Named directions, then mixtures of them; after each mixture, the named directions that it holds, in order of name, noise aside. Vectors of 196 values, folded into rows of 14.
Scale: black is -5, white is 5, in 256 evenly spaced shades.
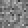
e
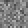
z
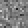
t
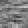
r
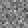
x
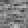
r, z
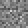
e, x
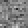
r, t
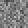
z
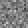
x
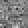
r, t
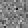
t, x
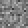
e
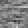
r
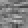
r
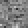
r, t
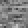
r, t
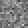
e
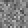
z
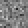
t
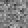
r, z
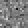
t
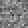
e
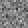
x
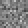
e, x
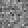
e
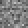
e, r
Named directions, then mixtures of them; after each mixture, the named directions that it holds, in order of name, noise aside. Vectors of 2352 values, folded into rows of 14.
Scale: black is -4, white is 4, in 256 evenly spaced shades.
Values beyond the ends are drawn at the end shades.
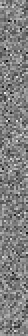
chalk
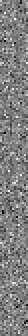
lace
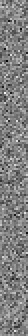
chalk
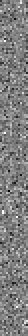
lace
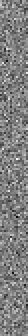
chalk, lace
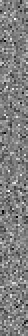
lace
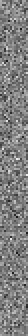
chalk, lace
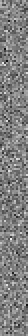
chalk, lace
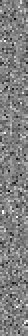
lace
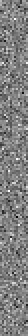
chalk, lace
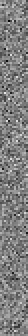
chalk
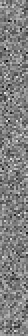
chalk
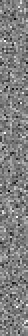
lace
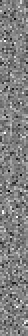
lace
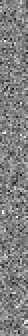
chalk, lace
